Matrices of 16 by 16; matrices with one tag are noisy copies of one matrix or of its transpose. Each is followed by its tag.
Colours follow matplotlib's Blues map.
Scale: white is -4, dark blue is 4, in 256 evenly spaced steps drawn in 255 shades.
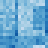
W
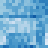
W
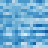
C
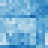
W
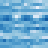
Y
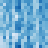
Y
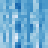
Y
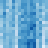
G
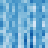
C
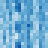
Y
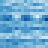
Y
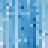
G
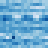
Y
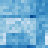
W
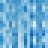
C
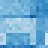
W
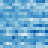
C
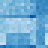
W
